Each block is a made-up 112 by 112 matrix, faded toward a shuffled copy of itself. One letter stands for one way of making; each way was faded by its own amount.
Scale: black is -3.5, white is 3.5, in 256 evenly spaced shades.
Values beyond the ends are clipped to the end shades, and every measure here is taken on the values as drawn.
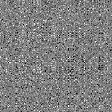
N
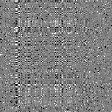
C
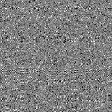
N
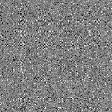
N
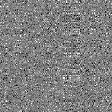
N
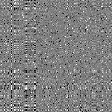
C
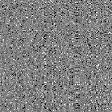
N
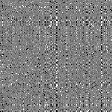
C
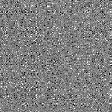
N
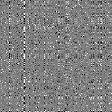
C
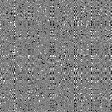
C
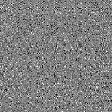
N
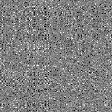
N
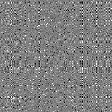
C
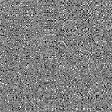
N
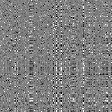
C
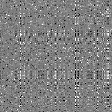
C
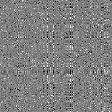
C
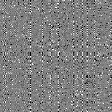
C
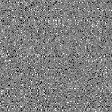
N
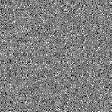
N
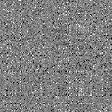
N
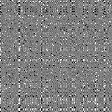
C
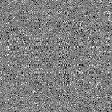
N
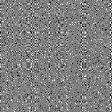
C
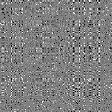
C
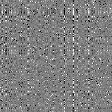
C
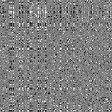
C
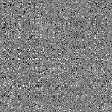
N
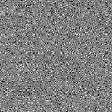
N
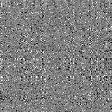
N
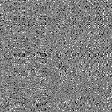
N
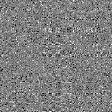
N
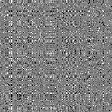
C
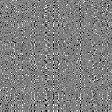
C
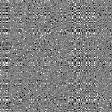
C
